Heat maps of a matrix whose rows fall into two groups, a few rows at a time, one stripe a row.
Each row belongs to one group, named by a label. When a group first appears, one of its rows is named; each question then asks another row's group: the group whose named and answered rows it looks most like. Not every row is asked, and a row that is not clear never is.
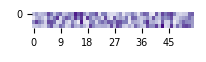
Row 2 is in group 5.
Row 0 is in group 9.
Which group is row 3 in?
5
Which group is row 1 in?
9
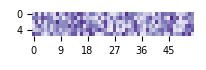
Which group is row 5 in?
5
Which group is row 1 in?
5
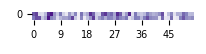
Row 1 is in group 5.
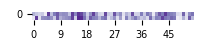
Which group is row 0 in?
9
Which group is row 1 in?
9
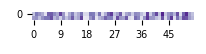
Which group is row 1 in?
5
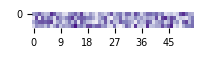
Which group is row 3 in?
9
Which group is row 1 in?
9
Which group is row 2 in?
5
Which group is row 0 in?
5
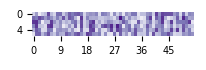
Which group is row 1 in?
5
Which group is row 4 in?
5
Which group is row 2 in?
5
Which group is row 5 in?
9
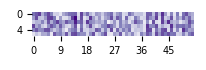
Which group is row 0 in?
5
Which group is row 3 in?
5
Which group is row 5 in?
9
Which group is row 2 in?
9
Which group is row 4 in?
5
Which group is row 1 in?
5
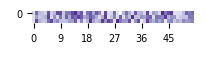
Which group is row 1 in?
9
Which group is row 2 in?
5
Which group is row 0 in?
9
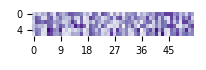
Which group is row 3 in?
9
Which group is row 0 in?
9
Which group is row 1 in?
5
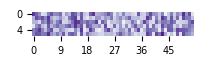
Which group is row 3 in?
9
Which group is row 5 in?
5
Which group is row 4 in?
5
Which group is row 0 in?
5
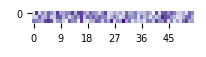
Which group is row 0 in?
9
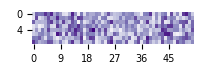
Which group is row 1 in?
9
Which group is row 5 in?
9
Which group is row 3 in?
9
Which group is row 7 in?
5
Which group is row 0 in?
5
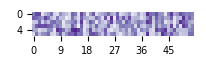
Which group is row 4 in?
9
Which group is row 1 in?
5
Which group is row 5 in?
9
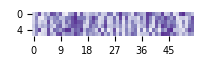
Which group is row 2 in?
9
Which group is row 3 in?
9
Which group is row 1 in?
9
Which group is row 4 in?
9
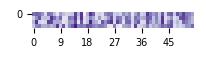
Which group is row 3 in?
9
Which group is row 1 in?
5
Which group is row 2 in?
5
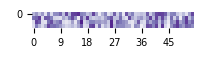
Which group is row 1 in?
5
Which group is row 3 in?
5
